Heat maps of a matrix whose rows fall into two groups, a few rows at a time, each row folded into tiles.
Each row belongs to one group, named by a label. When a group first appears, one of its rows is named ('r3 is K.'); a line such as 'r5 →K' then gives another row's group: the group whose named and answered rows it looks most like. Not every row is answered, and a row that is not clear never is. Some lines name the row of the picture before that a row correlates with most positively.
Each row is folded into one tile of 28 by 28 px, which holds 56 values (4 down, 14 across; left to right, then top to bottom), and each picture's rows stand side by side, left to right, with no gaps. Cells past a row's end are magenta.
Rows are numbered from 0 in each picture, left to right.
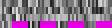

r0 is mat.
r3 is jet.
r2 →mat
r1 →mat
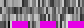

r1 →mat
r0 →jet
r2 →jet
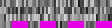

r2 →mat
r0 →jet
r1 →mat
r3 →mat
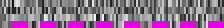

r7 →jet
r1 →mat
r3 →mat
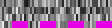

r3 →jet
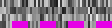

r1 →mat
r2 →jet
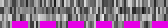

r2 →mat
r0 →mat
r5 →mat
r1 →jet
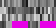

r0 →jet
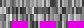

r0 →jet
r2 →jet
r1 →jet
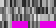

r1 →jet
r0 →mat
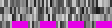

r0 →mat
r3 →jet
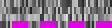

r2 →mat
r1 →mat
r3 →jet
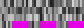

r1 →mat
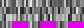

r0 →jet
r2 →mat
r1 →mat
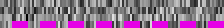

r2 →mat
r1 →jet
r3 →jet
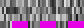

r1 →mat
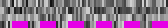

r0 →jet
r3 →jet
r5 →jet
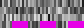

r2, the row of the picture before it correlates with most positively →0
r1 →mat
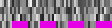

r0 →mat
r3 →mat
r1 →mat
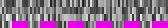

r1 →mat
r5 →mat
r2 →jet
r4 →mat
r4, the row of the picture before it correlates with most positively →2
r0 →mat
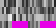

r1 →jet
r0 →mat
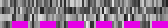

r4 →mat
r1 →jet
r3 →mat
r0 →mat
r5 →jet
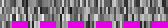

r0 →mat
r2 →jet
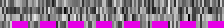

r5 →jet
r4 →mat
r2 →mat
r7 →jet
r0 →jet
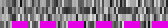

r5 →jet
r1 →mat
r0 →mat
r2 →jet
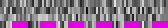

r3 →mat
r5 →mat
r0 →jet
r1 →jet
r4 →mat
